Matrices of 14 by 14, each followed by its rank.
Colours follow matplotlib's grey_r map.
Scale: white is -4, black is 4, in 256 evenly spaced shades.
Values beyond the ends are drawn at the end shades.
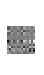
two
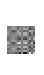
two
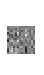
three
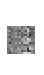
three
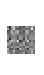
three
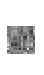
three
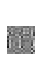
three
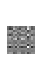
two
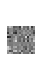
three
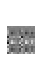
two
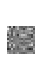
three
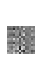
two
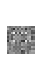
three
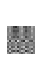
two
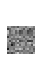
three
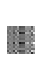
two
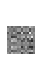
two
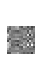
three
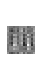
two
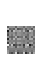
two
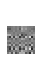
two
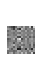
three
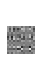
two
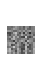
three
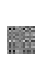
two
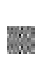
two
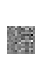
three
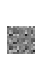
three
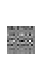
two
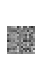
three
